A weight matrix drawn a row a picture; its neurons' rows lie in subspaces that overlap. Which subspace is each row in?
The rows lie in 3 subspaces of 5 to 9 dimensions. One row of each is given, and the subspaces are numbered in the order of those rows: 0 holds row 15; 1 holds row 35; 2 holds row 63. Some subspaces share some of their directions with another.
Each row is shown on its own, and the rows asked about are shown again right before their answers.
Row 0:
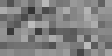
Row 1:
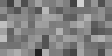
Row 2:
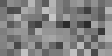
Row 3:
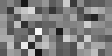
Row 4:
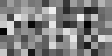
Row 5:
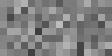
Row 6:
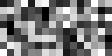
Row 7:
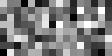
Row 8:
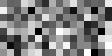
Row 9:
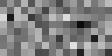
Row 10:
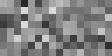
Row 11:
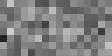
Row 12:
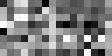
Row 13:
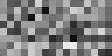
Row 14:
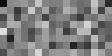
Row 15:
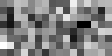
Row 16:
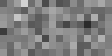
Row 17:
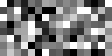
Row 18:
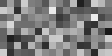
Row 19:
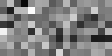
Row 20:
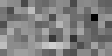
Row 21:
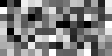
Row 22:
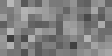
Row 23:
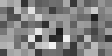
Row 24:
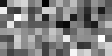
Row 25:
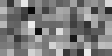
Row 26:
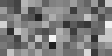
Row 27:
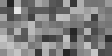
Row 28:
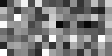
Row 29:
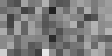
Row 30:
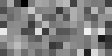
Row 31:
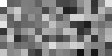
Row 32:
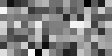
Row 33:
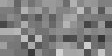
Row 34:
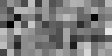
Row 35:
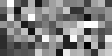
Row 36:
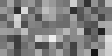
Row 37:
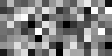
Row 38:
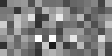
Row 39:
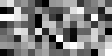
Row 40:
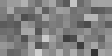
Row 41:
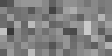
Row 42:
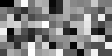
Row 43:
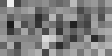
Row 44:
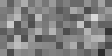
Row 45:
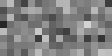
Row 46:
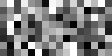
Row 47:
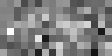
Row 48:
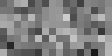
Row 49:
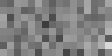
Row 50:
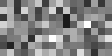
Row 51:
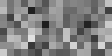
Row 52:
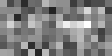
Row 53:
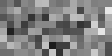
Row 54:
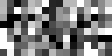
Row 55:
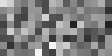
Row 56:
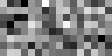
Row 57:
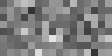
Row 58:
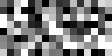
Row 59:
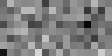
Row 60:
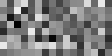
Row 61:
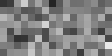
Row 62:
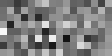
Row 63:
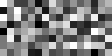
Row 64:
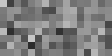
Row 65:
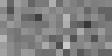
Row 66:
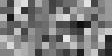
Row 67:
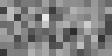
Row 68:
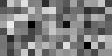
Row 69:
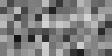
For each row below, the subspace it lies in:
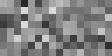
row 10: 2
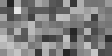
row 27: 1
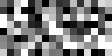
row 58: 2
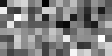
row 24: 2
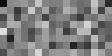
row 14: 2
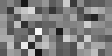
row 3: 1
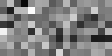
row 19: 1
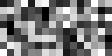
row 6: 0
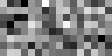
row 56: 2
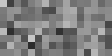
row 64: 0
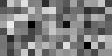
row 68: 2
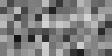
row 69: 2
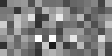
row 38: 0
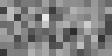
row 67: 2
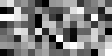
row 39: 2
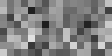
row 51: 2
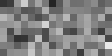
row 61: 2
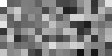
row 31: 2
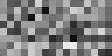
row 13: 1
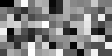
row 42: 2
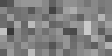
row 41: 2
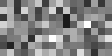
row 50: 0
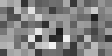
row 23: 1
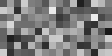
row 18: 0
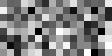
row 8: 0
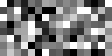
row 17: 2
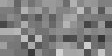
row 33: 1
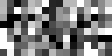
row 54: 0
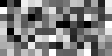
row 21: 0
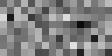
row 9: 1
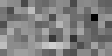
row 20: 1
